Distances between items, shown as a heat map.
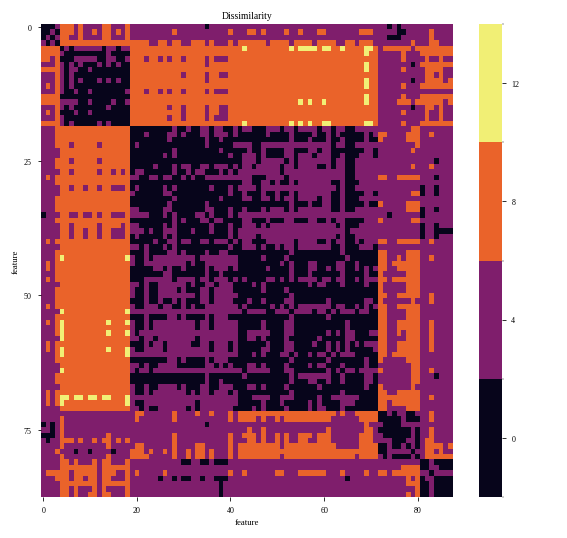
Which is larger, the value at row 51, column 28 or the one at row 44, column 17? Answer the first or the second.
the second
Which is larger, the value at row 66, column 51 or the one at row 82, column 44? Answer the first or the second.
the second
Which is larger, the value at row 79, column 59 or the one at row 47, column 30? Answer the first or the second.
the first
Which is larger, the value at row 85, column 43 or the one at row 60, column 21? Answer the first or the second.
the first
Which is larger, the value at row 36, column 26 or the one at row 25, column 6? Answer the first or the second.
the second
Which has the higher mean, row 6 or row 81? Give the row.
6
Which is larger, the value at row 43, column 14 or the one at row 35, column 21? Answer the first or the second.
the first
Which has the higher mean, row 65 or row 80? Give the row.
80
